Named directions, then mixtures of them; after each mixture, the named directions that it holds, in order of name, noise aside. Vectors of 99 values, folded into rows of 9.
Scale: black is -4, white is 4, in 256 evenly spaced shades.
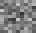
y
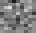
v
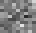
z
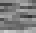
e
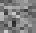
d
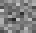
y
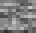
d, e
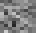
d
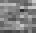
e, z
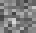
d, y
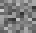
y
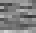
e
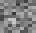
d, y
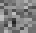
d, y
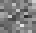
z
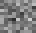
y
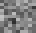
d, y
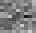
e, z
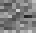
e, z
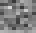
e, v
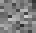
z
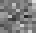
z
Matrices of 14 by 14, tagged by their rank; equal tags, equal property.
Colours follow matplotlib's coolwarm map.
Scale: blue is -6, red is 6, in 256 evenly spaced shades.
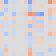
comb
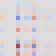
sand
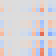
sand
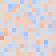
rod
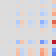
sand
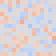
rod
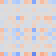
comb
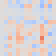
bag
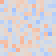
rod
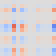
sand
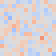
rod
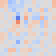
bag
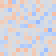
rod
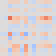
comb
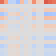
sand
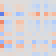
comb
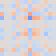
comb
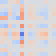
comb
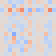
bag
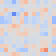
bag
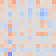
bag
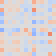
bag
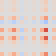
sand
